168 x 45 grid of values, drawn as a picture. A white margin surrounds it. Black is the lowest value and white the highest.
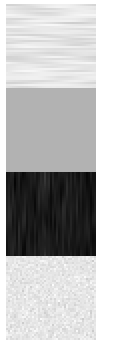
The table splits into 4 rows of 1 panel. Panel 1,1: very high, streaked across, faint in contrast. Panel 2,1: high, flat. Panel 3,1: very low, streaked downward, faint in contrast. Panel 4,1: very high, fine-grained, faint in contrast.
